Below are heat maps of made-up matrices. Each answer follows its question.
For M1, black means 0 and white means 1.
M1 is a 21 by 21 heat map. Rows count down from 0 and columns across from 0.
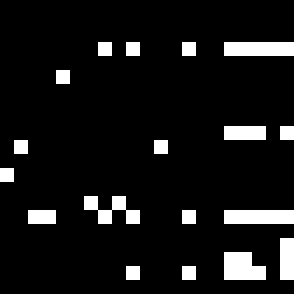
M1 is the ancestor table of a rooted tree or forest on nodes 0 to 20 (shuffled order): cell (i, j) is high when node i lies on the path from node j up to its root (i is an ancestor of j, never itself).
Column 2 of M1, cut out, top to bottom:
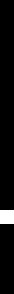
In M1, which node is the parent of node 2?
15
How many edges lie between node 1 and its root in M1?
1
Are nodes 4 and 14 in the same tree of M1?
no
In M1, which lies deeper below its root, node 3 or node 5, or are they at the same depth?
node 3
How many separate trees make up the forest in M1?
5
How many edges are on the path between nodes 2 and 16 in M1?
6
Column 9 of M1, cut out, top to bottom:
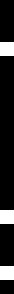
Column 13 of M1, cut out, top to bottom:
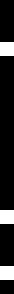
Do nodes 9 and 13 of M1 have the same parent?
yes
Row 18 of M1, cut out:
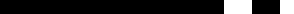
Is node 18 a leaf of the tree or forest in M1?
no
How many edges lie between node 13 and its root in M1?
3
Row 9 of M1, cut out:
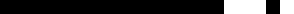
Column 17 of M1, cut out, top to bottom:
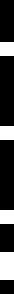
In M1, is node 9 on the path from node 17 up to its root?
yes
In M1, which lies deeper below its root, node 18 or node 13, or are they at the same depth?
node 18
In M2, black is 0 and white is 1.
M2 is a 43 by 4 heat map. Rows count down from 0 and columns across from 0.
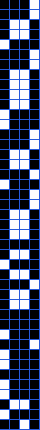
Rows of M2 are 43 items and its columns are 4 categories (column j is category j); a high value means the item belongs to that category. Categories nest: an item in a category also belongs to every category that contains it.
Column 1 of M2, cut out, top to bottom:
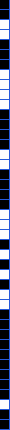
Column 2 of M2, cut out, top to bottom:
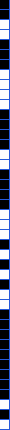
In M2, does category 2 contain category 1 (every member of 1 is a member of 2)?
yes
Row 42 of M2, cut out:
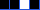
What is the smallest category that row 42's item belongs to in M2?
2
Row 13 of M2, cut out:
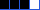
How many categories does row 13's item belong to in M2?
1
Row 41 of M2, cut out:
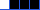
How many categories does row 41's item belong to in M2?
1
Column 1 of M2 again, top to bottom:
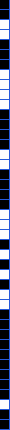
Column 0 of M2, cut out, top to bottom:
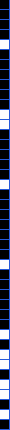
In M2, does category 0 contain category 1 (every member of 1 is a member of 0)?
no
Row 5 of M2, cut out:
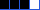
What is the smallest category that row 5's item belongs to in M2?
3
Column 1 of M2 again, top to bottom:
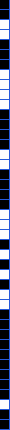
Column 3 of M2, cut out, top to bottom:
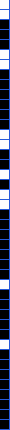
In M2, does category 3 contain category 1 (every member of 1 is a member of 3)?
no
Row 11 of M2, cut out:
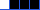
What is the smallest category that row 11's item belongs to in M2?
0
